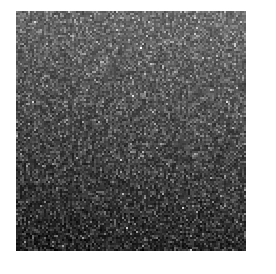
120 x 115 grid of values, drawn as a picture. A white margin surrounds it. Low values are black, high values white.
Slope: up to the top. Odd rows or columns: none. Average level on the scale: 30%. Stripes: none. Grain: fine.
